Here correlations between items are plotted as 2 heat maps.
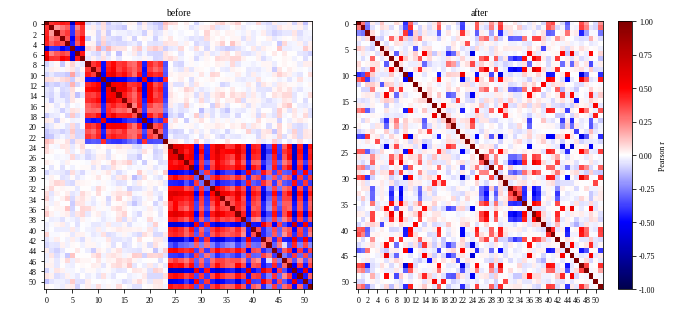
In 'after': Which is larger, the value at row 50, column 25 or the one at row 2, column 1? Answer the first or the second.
the first
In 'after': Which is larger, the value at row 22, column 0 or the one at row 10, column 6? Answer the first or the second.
the second
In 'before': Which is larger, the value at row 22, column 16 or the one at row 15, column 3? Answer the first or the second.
the first
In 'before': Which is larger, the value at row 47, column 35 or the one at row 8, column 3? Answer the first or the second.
the first
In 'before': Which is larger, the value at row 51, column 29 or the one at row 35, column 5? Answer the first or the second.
the second
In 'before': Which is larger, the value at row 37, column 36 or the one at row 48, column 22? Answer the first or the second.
the first
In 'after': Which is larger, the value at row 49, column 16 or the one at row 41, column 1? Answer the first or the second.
the second
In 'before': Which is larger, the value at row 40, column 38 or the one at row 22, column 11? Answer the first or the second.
the first
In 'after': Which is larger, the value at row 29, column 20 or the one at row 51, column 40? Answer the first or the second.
the second
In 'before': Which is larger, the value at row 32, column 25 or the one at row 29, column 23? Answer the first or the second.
the first
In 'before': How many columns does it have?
52
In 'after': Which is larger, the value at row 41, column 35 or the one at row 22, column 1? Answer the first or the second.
the first
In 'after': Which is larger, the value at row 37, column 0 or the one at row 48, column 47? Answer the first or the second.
the second
